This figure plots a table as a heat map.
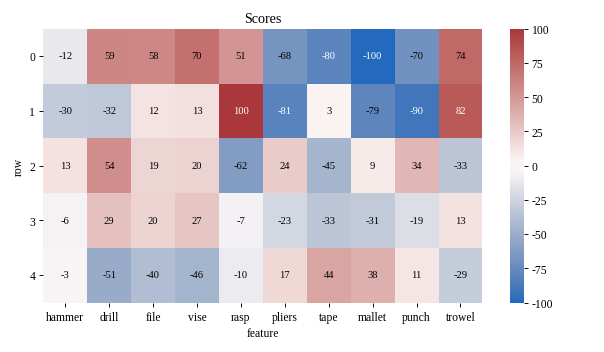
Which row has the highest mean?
2
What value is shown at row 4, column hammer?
-3
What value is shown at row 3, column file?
20
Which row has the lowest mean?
1
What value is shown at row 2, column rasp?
-62
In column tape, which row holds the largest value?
4
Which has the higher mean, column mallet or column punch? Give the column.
punch
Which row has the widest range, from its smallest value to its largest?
1
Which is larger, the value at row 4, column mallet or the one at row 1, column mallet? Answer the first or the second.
the first
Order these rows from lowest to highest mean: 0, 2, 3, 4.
4, 3, 0, 2
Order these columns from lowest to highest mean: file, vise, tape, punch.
punch, tape, file, vise
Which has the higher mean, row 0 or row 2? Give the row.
2
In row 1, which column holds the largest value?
rasp
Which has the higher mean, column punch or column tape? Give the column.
tape
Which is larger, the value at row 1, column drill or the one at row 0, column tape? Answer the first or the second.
the first
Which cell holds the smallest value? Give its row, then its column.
0, mallet
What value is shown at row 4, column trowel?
-29
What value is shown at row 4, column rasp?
-10
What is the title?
Scores
